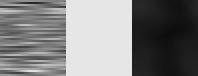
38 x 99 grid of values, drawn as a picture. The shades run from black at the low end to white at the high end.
The table splits into one row of 3 panels. Panel 1,1: middling, streaked across, strong in contrast. Panel 1,2: very high, flat. Panel 1,3: very low, smooth, faint in contrast.
